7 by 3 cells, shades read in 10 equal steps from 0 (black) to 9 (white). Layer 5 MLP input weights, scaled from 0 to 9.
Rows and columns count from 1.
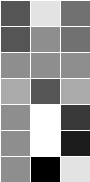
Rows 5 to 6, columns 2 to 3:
9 2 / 9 1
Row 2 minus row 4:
-3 2 -2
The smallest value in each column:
3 0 1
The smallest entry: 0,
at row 7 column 2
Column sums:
32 39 30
